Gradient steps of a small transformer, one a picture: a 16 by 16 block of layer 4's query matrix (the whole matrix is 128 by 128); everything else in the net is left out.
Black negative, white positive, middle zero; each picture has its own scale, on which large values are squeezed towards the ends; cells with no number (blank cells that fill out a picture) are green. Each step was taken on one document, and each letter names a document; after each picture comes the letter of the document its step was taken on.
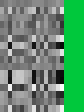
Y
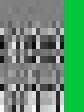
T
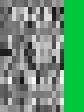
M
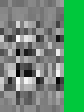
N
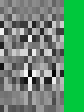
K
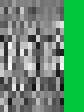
T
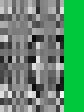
Y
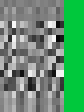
N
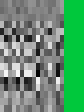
N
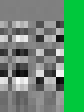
N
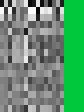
K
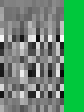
M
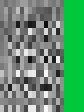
K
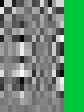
M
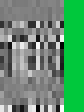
M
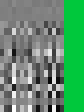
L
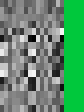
N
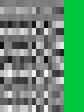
K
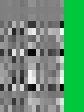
Y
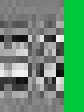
M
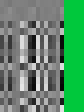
Y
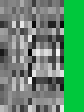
T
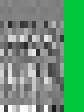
K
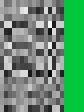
K
